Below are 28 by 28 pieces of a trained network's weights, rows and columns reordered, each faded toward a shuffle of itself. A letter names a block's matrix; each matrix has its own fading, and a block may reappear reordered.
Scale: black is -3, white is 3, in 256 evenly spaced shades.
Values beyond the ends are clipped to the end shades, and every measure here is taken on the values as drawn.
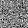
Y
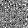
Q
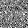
Y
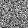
Y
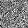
Y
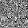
Q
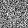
Y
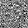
Q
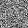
Y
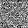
Y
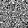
Q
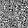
Q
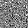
Q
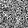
Q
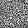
Q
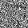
Y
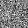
Y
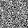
Y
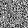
Q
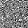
Q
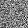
Y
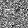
Q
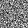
Y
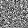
Y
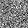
Y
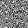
Q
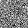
Y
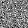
Q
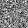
Y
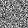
Y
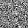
Q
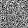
Y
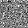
Q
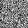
Y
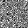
Q
